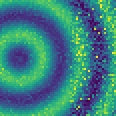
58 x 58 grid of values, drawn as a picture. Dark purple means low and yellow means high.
Slope: none. Odd rows or columns: none. Seam: vertical, 60% of the way across, the left part calmer. Rings: centred on the middle left.
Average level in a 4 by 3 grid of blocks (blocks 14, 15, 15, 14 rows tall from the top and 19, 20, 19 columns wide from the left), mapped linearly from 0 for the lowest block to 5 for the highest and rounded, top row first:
0 4 2
5 2 2
5 2 2
0 4 2
